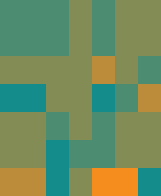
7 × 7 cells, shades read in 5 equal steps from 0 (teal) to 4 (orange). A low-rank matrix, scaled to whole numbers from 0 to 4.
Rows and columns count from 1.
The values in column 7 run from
0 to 3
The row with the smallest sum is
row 4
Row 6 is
2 2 0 1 1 2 2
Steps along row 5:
same down up down up same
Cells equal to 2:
23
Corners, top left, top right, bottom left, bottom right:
1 2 3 0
